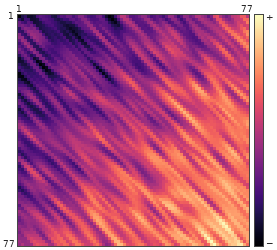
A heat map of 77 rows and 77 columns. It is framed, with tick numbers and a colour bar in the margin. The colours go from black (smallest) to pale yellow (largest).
Grain: diagonal, down to the right. Lone odd cells: none. Mirror symmetry: none. Ninth with the highest average: bottom right. Slope: up to the bottom right. Ninth with the lowest average: top left.
